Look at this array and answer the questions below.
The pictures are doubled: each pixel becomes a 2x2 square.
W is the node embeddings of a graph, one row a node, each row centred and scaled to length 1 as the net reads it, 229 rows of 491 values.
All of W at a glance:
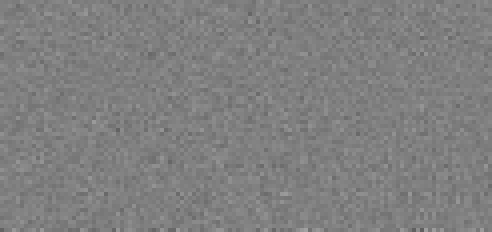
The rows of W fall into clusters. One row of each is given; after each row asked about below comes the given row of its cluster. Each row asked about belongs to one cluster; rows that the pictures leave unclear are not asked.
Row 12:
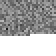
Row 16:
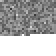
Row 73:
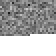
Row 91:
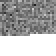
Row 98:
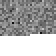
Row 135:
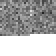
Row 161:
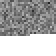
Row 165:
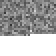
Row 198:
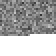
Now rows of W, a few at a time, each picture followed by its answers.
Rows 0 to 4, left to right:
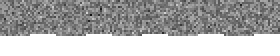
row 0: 12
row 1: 73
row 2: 16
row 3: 135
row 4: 165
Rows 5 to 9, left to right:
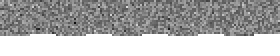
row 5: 135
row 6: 98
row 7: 98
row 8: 98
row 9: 91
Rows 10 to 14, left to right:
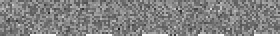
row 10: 161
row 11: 98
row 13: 12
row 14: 12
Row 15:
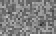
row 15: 98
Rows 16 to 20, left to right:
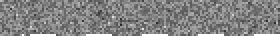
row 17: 135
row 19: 91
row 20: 161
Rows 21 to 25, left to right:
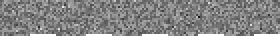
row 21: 165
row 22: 161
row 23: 16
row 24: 12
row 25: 16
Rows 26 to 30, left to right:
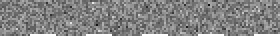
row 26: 73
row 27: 98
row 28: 161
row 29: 165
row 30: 165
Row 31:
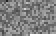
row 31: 91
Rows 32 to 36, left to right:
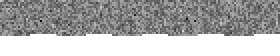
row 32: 16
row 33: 73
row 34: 135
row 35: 135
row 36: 161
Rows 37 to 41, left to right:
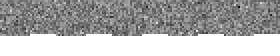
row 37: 12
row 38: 12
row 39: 161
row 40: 16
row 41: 98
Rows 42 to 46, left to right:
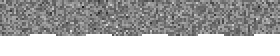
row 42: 198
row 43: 135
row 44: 98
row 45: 161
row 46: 161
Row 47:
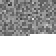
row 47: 198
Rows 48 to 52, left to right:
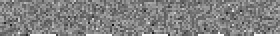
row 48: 161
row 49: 165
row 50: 98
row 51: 16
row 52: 91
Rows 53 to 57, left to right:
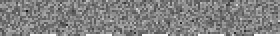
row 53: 91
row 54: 91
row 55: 16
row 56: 98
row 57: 91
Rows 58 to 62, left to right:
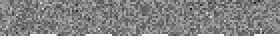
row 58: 12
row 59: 198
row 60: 161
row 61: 198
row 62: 16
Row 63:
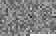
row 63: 12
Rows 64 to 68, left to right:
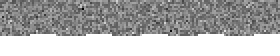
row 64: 16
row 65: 73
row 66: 161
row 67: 16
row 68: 73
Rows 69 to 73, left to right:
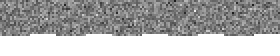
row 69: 91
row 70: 161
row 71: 165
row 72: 91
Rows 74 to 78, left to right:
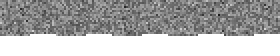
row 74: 135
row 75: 12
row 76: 16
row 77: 73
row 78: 165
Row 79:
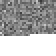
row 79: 198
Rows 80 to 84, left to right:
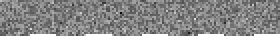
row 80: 161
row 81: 91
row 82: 73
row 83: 16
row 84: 98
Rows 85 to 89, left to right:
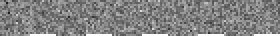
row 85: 135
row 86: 165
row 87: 165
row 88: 98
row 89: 198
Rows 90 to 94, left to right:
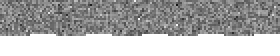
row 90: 12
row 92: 16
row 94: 165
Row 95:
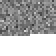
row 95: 12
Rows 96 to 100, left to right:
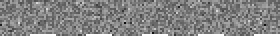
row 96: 98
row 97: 73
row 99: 73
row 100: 98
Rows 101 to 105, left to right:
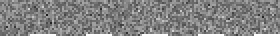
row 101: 161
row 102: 73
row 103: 91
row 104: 165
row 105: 73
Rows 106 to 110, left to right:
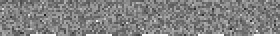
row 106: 16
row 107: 16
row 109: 73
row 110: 135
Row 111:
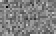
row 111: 16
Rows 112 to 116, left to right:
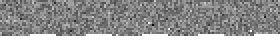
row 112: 198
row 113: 161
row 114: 98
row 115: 98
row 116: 12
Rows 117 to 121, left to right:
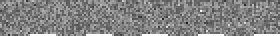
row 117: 91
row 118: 12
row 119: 198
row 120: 98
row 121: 98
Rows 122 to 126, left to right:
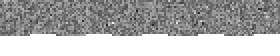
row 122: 161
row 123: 135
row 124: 98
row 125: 16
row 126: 198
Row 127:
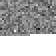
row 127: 135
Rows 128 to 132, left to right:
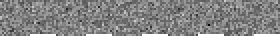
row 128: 98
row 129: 98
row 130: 165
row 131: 98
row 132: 161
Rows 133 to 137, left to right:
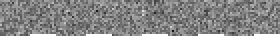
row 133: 161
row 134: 12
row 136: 165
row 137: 165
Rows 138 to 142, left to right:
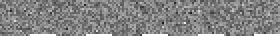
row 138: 198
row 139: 73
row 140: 161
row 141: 135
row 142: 91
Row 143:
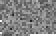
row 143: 198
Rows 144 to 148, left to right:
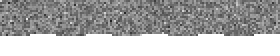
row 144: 16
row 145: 161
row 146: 135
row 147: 73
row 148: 161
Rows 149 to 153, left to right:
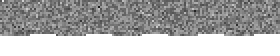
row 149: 16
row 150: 98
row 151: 198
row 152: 91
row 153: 16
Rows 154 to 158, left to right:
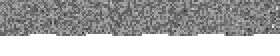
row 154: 161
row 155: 73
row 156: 91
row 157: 91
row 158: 198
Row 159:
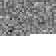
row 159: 98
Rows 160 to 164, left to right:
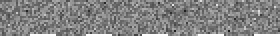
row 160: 91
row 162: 73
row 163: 91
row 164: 165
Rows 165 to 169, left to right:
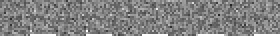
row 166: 165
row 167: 73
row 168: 161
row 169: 165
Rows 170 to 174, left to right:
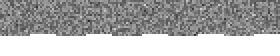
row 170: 12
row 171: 73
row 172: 161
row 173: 91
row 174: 98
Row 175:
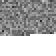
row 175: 16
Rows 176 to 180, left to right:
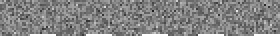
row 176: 198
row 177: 161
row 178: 198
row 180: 165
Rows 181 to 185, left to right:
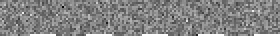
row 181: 135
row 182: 161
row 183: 198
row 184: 161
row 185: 165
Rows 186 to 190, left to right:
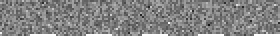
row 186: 198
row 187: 98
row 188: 12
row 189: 98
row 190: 91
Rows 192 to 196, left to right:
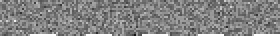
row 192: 198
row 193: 198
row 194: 16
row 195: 198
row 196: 161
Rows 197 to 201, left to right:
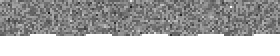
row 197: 161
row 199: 91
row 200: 198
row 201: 161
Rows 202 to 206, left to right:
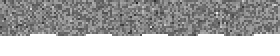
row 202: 12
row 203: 198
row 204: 135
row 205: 161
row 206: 91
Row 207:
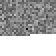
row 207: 98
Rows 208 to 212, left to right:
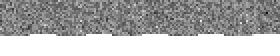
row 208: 198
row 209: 73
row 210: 135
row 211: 73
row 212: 135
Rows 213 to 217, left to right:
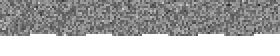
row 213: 12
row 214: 91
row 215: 73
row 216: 91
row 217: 91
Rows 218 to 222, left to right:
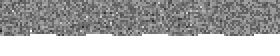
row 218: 165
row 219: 12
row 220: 73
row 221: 165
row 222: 73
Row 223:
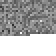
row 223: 16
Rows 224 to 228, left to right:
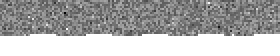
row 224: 198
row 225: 73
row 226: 16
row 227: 12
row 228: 91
